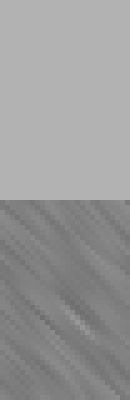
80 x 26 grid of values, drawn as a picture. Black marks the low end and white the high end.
The table splits into 2 rows of 1 panel. Panel 1,1: high, flat. Panel 2,1: middling, slanting down to the right, faint in contrast.
